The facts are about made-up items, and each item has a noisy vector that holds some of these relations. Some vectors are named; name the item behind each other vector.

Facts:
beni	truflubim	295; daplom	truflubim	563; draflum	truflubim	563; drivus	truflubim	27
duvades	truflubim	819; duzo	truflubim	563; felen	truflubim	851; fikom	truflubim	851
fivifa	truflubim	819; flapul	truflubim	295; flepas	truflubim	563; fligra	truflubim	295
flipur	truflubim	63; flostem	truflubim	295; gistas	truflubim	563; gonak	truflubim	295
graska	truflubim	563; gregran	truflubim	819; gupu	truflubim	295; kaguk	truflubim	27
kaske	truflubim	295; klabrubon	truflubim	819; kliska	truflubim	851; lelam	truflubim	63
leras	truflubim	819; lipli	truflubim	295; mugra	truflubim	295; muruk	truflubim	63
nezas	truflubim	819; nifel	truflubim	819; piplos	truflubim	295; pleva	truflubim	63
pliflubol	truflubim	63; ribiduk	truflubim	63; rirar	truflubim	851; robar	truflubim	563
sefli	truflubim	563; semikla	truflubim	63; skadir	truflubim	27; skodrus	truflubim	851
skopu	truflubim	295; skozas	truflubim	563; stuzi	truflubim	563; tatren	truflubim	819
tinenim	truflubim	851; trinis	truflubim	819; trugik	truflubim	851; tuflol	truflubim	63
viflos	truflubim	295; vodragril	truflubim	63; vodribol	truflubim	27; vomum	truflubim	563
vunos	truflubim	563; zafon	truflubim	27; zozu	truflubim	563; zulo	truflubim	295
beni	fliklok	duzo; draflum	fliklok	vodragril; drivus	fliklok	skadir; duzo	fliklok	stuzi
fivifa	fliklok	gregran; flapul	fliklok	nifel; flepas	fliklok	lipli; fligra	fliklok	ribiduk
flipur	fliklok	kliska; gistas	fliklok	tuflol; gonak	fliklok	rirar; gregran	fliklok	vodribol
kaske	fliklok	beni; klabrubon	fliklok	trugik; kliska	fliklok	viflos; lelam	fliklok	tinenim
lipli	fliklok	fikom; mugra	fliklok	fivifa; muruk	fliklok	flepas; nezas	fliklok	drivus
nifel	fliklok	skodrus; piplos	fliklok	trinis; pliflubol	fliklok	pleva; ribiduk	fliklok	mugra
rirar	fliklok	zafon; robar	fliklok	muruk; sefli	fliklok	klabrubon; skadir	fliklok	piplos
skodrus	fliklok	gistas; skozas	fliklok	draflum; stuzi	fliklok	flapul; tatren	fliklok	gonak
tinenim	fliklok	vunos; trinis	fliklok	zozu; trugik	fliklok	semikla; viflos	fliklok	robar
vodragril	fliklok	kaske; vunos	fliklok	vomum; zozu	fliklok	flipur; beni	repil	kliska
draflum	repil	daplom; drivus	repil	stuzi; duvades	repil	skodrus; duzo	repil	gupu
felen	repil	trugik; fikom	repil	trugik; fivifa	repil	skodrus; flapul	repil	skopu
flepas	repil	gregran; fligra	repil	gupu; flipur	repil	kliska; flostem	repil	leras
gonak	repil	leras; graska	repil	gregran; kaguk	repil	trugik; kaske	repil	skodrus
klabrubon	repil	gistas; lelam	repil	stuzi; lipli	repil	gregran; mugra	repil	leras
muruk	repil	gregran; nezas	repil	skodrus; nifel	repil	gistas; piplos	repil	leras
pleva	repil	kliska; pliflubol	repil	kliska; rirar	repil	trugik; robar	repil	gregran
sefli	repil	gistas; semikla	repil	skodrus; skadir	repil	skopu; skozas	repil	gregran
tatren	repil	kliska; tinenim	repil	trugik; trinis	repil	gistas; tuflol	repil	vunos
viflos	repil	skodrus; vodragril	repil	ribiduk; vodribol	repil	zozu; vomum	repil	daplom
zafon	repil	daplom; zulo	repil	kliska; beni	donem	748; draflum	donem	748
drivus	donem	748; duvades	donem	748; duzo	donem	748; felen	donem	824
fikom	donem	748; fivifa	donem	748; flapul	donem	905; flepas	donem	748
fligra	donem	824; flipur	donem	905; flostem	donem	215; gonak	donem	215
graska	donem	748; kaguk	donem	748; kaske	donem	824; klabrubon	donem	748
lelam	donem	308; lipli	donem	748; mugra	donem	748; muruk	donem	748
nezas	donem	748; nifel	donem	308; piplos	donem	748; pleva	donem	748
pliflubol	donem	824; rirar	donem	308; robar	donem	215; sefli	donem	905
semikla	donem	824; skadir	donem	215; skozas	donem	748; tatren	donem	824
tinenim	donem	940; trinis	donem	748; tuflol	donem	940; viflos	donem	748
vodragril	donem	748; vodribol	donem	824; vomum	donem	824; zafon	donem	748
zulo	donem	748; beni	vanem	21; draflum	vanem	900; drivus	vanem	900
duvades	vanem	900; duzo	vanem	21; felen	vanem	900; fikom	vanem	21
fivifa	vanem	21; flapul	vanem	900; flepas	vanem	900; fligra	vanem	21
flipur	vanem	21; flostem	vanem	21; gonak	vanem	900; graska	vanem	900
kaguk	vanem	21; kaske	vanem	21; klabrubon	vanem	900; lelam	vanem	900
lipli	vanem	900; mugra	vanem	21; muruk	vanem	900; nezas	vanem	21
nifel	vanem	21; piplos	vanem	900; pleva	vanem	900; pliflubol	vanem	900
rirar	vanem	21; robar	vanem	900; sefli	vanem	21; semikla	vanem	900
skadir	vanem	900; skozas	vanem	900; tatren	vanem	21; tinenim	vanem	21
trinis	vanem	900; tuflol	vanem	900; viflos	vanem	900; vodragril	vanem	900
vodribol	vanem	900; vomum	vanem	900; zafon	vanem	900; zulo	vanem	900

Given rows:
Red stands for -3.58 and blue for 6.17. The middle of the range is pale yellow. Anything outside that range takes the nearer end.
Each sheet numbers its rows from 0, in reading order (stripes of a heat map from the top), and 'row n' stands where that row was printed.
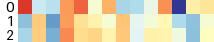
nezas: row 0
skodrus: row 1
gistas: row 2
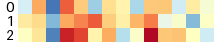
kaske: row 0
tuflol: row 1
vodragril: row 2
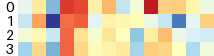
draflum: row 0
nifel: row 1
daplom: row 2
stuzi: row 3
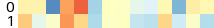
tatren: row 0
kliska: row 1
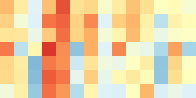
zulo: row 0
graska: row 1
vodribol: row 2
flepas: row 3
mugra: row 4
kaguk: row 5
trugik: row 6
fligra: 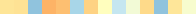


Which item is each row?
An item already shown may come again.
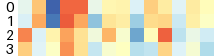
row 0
beni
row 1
kaske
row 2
zozu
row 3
kliska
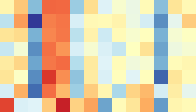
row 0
rirar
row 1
nifel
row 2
tinenim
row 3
gregran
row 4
tinenim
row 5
fivifa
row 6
kaske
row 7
trinis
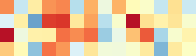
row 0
robar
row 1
skozas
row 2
piplos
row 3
mugra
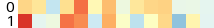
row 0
gonak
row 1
flipur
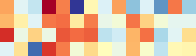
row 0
fikom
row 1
lelam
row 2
skadir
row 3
duzo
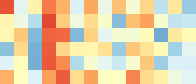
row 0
viflos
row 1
ribiduk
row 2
rirar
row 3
stuzi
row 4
leras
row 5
pliflubol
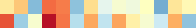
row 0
rirar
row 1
muruk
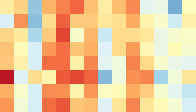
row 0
tuflol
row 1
flapul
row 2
felen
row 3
zafon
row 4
lelam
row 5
drivus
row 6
semikla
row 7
pleva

